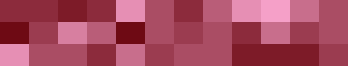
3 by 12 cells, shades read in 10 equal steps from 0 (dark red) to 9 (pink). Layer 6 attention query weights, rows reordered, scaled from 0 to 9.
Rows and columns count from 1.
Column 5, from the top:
8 0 6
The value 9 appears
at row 1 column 10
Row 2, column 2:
3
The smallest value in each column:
0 2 1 2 0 3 2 4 1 1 1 3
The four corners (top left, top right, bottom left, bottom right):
2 4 8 3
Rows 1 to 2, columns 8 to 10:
5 8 9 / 4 2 6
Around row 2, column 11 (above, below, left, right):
6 1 6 4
